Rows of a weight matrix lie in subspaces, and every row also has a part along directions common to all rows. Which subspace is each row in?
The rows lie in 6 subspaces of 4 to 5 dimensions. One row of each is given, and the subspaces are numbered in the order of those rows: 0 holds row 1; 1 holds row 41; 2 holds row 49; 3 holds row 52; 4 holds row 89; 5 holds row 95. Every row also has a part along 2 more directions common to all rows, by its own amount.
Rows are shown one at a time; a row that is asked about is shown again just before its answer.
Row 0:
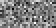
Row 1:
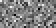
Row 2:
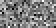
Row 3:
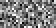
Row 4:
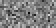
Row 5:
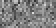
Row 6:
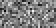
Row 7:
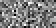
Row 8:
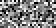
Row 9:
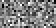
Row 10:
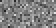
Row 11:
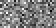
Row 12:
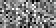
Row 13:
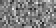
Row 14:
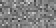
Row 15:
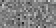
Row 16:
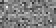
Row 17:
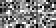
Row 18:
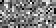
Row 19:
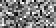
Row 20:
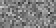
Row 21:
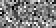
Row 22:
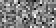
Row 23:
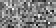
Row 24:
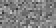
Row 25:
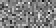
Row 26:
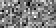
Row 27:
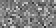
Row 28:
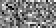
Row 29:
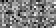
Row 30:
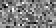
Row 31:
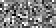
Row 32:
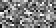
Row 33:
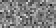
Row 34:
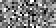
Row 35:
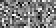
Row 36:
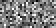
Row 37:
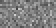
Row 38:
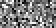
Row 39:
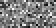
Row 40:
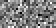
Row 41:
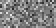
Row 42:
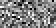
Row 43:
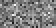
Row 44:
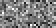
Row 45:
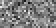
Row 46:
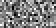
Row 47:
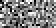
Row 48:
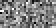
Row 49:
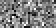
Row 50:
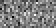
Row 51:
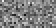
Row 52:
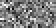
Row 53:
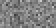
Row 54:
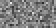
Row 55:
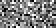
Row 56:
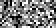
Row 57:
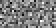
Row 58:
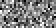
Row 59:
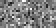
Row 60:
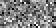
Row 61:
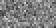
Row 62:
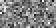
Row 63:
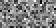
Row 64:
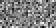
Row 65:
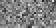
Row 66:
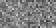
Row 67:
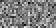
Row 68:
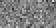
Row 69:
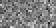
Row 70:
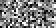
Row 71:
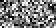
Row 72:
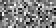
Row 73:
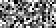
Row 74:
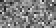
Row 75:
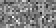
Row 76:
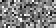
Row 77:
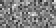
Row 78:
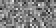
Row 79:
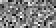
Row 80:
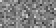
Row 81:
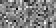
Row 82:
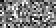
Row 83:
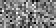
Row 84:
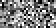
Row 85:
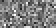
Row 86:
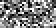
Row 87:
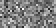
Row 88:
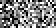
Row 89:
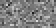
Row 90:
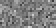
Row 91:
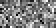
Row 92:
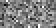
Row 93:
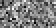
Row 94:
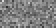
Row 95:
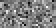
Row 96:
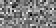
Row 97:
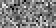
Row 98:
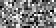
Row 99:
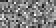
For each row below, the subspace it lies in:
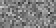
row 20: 3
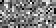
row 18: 5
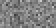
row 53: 4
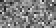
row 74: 1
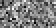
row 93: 3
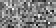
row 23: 1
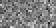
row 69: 1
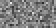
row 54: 4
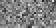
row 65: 1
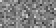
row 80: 2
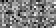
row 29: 3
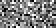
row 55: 0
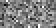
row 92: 3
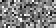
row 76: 0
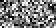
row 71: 1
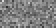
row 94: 5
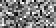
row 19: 4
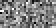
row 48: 2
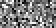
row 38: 5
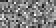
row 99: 3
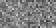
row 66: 4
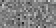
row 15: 4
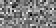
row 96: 4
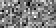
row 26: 2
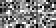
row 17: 3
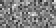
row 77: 4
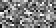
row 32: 2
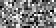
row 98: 1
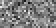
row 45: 3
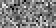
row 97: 5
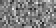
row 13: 5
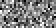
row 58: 5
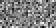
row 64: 1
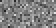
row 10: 0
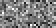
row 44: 4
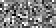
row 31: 5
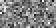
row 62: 1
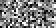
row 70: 0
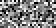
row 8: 0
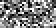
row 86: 5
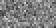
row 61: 5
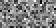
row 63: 2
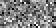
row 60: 4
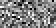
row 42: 3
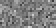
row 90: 3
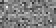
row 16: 5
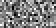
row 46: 4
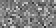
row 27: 5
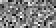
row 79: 0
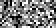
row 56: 1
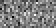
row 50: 3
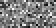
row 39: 0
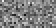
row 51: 5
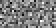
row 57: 4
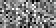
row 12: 2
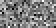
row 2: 1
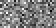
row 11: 1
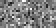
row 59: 3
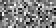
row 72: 0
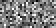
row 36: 2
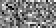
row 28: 4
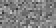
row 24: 3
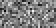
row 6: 3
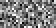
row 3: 3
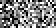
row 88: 1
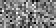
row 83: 2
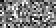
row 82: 1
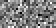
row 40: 0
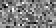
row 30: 5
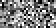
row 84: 4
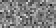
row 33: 2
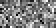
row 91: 1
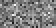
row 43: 5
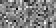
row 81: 0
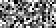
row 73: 2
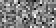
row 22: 2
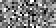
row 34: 0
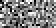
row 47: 4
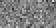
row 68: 1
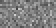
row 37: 0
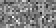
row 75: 3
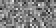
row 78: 5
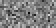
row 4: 3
